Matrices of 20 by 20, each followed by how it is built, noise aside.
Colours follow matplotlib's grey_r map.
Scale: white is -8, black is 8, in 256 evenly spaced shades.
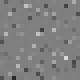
sparse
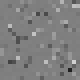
sparse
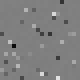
sparse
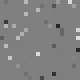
sparse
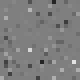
sparse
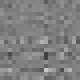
low rank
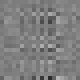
low rank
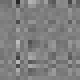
low rank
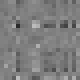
low rank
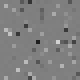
sparse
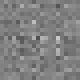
low rank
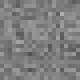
low rank
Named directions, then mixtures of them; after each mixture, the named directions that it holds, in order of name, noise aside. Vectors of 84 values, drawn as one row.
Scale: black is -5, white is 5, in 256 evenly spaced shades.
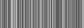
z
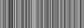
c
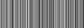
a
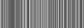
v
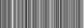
a, v, z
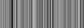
a, c, z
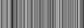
a, v, z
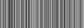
a, c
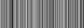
a, c, v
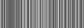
v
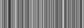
c, v, z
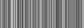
z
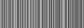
a, v, z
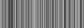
c, v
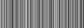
a, v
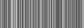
z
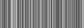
z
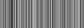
c, z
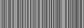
a, v, z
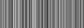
a, c, v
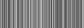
v, z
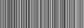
a, c, z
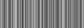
a, c, z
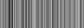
c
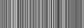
a, z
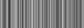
c, z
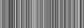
c, v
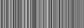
c, v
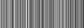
a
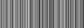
a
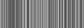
v
